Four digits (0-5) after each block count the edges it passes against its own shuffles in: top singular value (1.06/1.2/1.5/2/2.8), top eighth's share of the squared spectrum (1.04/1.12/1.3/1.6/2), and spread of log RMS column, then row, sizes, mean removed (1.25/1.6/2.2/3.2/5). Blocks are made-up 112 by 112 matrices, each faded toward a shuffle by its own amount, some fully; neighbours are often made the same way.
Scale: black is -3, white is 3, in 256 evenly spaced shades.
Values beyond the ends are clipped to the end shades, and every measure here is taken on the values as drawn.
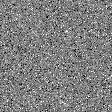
0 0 0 0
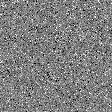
0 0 0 0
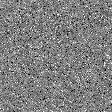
0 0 0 0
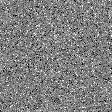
0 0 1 0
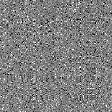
4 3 2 2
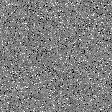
0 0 0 0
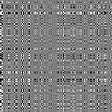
5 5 5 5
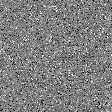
2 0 0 0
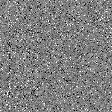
3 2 1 1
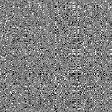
5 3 3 2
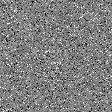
3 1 0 0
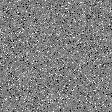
0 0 0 0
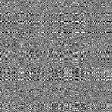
5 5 3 4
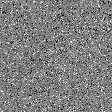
1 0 0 0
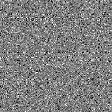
4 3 1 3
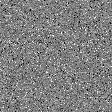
1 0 0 0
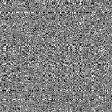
4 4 2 3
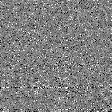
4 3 1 2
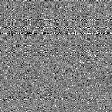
4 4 2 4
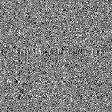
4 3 1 2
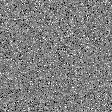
1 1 0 0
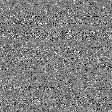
1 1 0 3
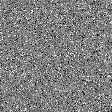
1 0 0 1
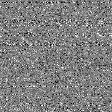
1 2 0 3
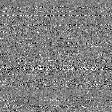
2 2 0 4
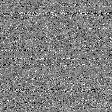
1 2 0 3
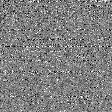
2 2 0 3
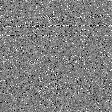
2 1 0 2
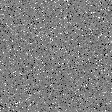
0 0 0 0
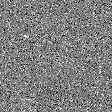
2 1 1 0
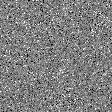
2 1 0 0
